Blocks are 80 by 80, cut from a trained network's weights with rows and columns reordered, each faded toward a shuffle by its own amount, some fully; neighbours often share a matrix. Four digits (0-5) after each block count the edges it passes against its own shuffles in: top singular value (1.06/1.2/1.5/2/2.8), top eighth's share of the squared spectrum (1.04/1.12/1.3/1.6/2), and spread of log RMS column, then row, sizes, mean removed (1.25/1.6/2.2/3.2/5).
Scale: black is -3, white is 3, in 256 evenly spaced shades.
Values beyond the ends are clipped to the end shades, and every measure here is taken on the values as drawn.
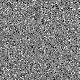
2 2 0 1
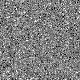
2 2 0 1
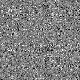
2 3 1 2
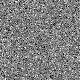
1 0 0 0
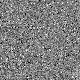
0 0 0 0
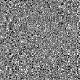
4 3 2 2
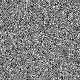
1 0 0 0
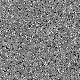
0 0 0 0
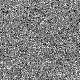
2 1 0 0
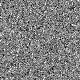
0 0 0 0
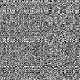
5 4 1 3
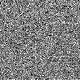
3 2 0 1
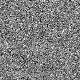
1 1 0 0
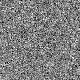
1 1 0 0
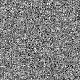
3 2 0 1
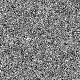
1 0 0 0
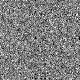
3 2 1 1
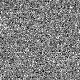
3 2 0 0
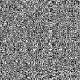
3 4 2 2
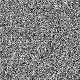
1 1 0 0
